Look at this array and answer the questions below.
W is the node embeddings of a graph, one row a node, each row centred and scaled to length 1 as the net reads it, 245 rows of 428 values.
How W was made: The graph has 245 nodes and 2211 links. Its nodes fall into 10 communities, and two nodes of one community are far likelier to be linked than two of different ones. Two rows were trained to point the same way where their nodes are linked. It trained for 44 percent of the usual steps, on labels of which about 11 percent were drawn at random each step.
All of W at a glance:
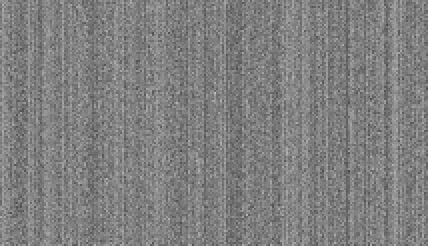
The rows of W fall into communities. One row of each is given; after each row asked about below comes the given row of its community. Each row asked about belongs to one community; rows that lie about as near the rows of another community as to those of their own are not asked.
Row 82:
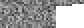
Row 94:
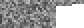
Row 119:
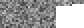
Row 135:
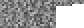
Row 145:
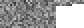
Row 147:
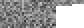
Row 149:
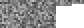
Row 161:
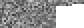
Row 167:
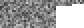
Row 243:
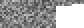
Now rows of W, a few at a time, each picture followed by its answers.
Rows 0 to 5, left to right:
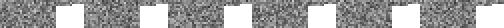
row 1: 135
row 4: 94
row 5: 145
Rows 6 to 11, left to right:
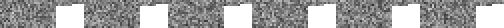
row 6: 119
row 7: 145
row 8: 82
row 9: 147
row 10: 135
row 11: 145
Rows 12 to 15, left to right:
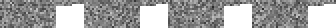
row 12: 145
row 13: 243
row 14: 147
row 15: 135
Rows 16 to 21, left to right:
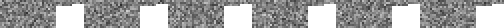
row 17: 94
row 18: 167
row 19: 149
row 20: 82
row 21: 94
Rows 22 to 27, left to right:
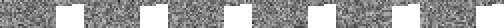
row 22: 145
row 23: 119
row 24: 135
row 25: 82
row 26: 119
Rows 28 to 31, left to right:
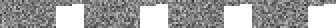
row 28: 94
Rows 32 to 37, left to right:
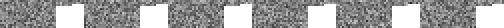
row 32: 149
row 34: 167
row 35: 149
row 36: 119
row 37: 243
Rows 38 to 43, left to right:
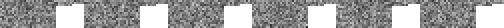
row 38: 243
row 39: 147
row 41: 135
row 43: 82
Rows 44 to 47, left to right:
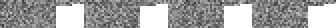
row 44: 167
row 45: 94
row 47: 94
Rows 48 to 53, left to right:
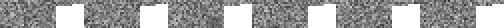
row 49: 119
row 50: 135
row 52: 147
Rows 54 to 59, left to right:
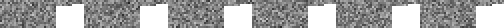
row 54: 145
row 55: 135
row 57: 82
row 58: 167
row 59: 82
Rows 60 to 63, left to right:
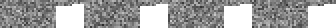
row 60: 243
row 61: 94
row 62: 94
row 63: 82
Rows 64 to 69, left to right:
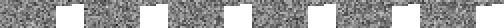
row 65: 82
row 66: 94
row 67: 135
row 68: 82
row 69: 145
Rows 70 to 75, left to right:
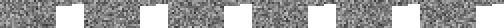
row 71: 147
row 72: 94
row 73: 145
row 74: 149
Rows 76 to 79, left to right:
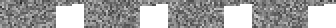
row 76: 243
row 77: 135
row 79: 135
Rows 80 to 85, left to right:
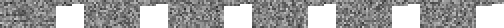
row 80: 161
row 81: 145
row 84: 119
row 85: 167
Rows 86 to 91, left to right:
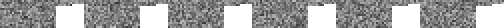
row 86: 82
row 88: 145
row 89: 82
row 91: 243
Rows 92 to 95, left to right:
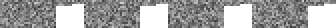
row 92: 167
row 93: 167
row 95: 147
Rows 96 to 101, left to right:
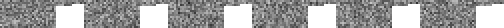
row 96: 145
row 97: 82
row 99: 94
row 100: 119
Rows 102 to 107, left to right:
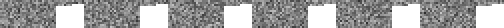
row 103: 149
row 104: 243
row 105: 147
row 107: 243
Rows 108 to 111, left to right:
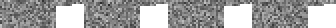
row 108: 145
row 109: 147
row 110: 243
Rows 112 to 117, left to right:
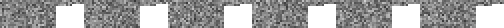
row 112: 82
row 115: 94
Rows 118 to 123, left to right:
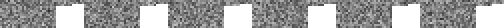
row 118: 243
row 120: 119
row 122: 167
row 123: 145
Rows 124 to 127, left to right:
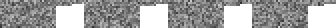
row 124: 135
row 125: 147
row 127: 82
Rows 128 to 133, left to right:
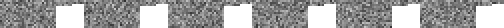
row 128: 119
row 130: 145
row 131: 243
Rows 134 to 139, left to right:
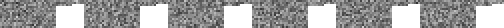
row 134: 161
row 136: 82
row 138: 82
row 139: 119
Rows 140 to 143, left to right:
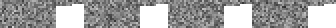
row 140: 149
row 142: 82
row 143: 167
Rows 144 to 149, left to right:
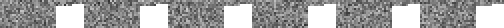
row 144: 147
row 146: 119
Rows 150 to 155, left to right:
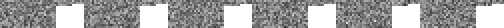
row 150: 243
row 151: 135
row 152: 161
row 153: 145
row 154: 145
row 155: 94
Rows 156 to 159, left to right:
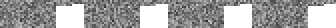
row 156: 145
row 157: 119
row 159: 135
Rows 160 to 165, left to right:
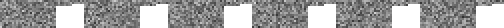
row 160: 243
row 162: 94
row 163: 135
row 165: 243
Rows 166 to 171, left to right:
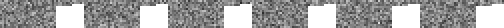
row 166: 135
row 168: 145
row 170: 147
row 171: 149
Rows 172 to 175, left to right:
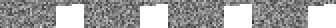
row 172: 119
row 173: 161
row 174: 119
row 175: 94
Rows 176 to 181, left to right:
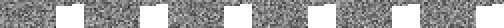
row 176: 167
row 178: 135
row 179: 135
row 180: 147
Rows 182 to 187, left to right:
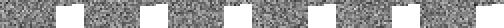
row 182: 149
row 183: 119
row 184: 135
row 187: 119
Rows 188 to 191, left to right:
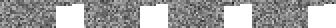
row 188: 94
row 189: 167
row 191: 119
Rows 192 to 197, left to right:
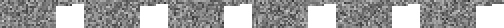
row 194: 243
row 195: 135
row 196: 243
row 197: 145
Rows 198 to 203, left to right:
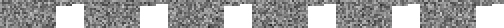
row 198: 82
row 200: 94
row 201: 135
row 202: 167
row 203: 149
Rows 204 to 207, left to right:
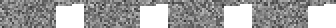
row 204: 243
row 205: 145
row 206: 119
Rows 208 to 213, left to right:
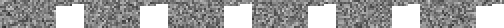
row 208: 149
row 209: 167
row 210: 119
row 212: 119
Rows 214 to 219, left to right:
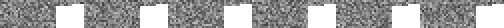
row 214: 161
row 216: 149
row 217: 135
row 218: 82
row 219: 167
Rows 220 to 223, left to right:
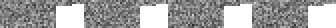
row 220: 167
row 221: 243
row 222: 149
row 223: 94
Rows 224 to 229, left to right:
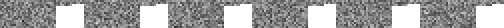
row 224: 167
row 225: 145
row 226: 147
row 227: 243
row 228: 119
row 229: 82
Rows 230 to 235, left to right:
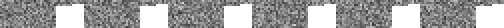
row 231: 243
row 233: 135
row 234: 135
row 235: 243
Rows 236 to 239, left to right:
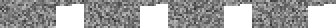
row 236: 167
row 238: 243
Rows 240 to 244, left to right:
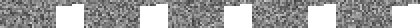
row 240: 82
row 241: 82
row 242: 243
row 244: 149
